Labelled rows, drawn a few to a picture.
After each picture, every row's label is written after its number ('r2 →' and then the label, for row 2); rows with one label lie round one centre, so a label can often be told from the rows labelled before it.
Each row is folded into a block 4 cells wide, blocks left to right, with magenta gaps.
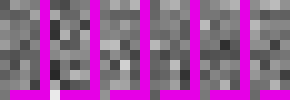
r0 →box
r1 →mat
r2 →box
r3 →box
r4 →box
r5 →box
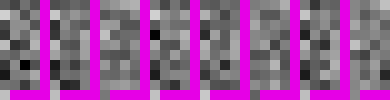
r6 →mat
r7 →mat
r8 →box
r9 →mat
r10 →mat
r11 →box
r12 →mat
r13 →box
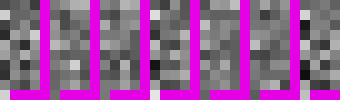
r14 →mat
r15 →box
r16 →box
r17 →mat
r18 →box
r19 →box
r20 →mat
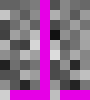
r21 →mat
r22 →mat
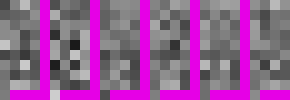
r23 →box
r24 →mat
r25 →box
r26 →box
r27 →box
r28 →box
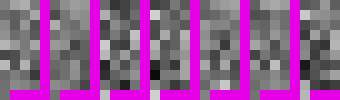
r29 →box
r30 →box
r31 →mat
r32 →mat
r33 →box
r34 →box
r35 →mat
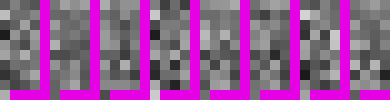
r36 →mat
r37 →box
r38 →box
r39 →mat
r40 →box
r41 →box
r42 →mat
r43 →box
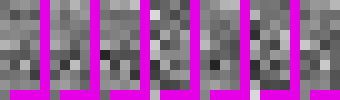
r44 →box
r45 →box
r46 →box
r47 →mat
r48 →box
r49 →mat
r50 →box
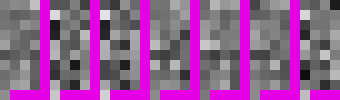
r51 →box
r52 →mat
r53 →mat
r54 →box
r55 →box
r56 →box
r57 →mat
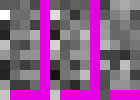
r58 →mat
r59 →mat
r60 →box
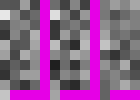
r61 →mat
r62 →mat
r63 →box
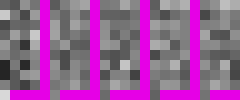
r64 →mat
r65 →box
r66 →box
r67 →box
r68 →box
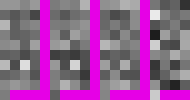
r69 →box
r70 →box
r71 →box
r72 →mat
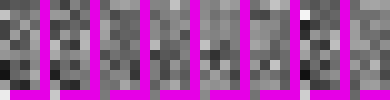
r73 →mat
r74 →mat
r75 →box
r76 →box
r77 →box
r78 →box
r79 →mat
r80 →box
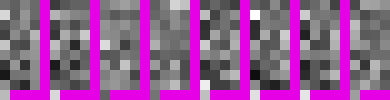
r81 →mat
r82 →mat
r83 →box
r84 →box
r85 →mat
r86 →mat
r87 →mat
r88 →box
